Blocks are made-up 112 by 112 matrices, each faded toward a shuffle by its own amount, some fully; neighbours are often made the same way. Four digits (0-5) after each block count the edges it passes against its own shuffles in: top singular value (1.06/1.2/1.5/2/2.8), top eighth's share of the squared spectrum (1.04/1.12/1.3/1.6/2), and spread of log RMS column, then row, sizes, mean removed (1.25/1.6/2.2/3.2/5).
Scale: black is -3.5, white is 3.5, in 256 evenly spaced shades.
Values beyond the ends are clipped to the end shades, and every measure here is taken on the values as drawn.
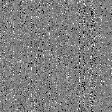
2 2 3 0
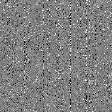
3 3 3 0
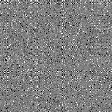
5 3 2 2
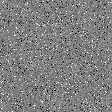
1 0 0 0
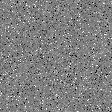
0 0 0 0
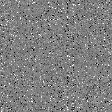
3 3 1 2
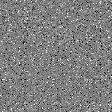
3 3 1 1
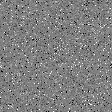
2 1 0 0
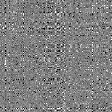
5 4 3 3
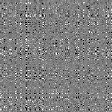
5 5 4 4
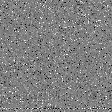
3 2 0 1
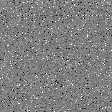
2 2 0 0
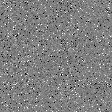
3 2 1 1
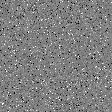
2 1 0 0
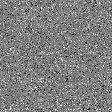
3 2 1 1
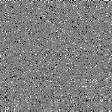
4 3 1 2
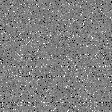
3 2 0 2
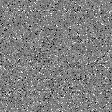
3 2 0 1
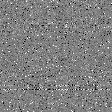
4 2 0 1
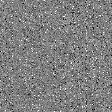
1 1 3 0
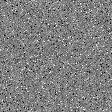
0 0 0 0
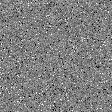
0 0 0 0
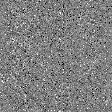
1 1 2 0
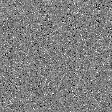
0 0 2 0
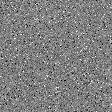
0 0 0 0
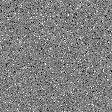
0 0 0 0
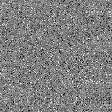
4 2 1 1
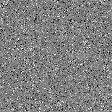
2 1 0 0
